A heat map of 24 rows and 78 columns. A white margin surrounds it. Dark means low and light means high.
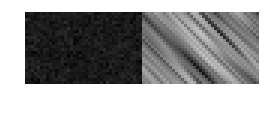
The table splits into one row of 2 panels. Panel 1,1: very low, fine-grained, faint in contrast. Panel 1,2: middling, slanting down to the right, strong in contrast.
